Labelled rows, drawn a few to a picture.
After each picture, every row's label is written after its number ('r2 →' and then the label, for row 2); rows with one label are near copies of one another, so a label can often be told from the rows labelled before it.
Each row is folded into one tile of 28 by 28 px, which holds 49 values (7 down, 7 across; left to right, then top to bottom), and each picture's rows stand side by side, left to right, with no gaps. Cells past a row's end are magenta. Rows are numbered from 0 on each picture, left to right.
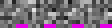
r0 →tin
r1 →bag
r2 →tin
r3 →bag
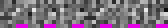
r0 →tin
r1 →bag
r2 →bag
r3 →tin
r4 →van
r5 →bag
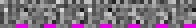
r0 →bag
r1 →van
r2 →bag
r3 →bag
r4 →van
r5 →van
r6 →bag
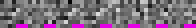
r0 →tin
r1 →van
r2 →tin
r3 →tin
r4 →bag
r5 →bag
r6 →van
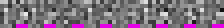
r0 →bag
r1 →bag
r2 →tin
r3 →bag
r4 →van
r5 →bag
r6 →van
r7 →bag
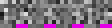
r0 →bag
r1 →van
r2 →van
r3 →bag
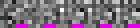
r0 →tin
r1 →van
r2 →bag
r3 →bag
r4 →bag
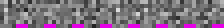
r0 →bag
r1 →van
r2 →van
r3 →tin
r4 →bag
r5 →bag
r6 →tin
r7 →tin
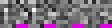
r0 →bag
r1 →bag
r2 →tin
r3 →van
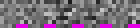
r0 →van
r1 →van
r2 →tin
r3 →tin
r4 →van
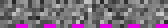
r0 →tin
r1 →tin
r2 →van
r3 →bag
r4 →tin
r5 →van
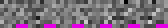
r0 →van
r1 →tin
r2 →van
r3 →van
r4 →tin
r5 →tin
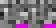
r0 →bag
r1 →bag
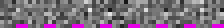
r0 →tin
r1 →van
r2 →tin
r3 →bag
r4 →tin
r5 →bag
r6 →tin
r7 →bag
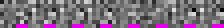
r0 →van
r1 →bag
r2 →bag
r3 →bag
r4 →van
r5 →tin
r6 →bag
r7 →bag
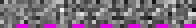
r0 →van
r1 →tin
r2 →bag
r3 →tin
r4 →tin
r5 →tin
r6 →bag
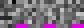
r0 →tin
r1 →van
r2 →bag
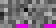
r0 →bag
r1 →van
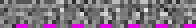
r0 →van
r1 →van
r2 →bag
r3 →van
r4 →bag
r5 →bag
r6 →van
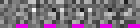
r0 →van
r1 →bag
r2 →bag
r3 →bag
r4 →tin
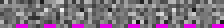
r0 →van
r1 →tin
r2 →bag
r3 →bag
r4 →van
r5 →van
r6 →bag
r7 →van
